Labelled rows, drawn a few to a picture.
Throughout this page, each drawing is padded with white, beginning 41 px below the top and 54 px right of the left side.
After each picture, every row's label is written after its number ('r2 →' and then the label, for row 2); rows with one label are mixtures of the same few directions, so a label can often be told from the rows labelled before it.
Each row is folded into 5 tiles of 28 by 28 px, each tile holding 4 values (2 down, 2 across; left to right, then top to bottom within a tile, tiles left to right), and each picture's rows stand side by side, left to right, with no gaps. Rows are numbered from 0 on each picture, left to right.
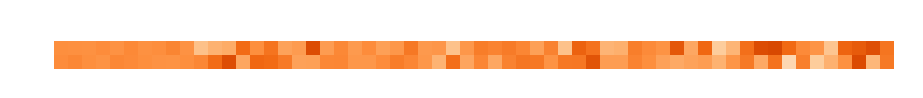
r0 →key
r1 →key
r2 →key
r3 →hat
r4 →hat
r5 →key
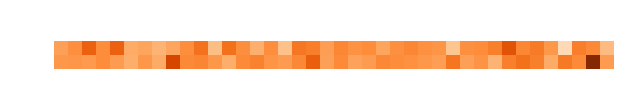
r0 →hat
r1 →hat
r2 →key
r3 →hat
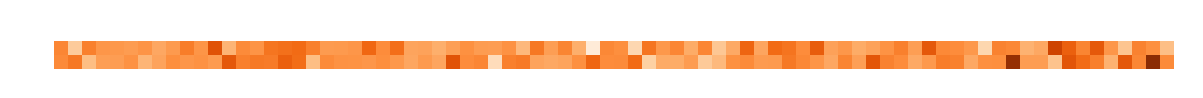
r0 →hat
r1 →hat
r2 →hat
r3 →key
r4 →hat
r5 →hat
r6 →hat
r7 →hat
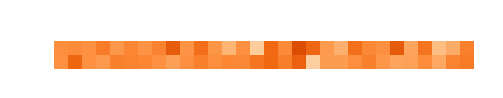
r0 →key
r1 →hat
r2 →hat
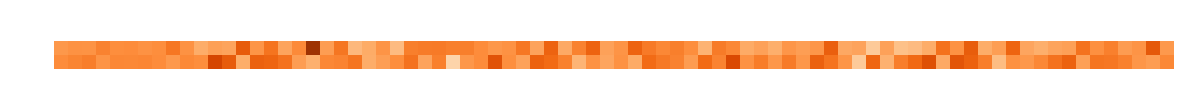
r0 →key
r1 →key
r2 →hat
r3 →key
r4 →hat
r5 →key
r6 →key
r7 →key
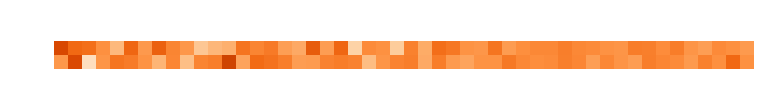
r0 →key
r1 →key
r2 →hat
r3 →hat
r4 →hat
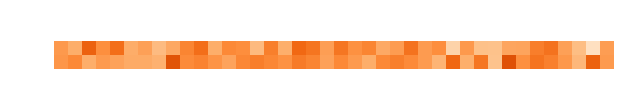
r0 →hat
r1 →hat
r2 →key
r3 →key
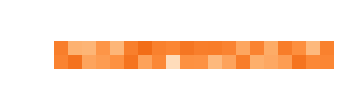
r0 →hat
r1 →key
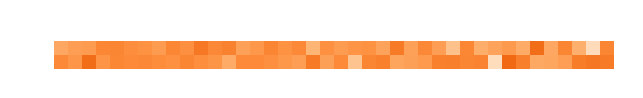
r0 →key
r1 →key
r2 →key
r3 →key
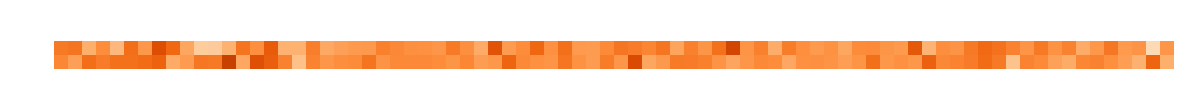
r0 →hat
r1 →key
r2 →key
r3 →hat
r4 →key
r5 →hat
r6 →hat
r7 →key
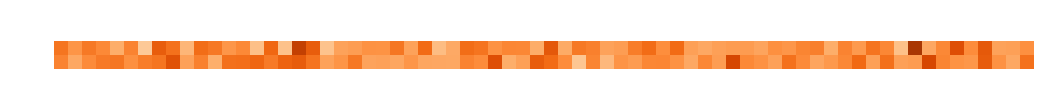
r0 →hat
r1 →hat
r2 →hat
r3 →key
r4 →hat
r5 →key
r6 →hat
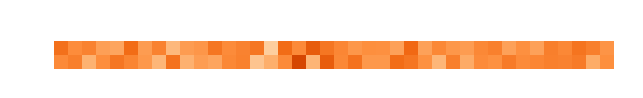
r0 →key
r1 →key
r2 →key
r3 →hat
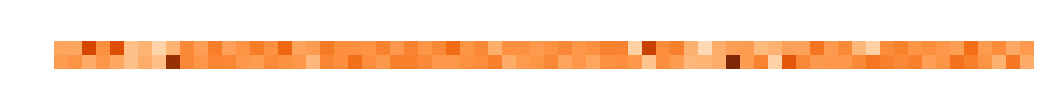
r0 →hat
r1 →hat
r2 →key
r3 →hat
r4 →hat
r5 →key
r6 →key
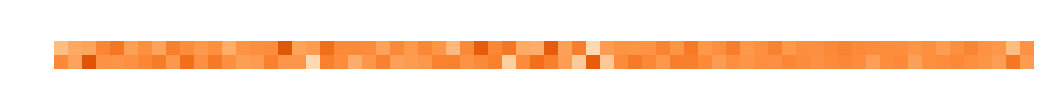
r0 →key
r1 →hat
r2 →key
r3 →key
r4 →key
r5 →hat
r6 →key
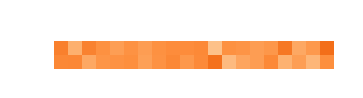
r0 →hat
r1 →hat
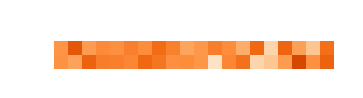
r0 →hat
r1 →key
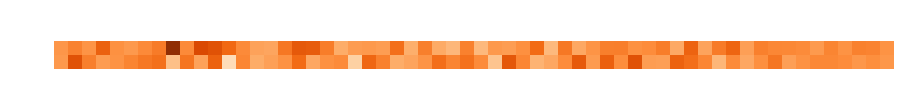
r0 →key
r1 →key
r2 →key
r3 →key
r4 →key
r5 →key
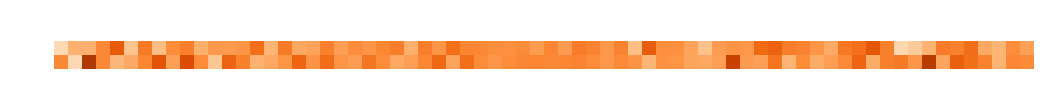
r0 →key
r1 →key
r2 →key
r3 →hat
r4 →hat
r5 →key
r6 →key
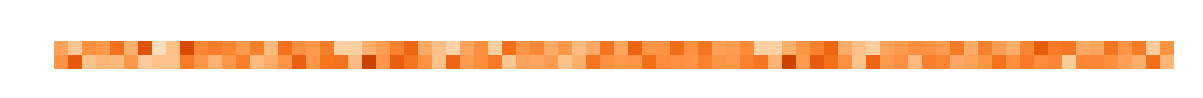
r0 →hat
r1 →key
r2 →key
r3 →hat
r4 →hat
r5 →key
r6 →key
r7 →key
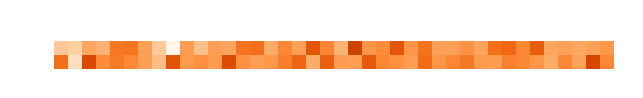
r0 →key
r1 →key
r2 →hat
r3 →hat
